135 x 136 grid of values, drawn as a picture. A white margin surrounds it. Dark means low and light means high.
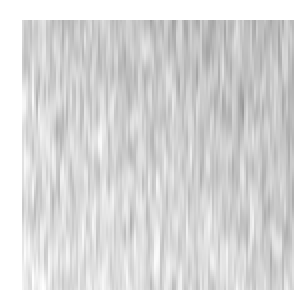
Average level on the scale: 80%. Mirror symmetry: none. Histogram: bell-shaped. Grain: streaks running down. Slope: up to the bottom left.
